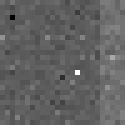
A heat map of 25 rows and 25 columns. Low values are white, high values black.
Overall the values sit about 60% of the way up the scale. Most values sit high, with a long tail of low ones. The left part is higher, up to a seam about 80% of the way across.
